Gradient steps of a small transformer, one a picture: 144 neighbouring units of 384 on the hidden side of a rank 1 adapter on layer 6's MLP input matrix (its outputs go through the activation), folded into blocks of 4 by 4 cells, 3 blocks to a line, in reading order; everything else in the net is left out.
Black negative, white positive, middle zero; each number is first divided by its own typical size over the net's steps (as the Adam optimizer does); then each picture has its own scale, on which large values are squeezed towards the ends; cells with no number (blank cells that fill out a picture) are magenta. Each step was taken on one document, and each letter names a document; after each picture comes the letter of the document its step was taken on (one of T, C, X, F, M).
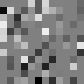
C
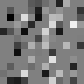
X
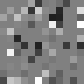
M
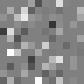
M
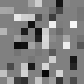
X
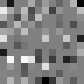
C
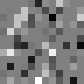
M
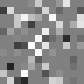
X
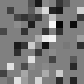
X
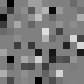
C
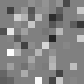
M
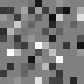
M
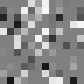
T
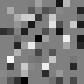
X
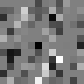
M
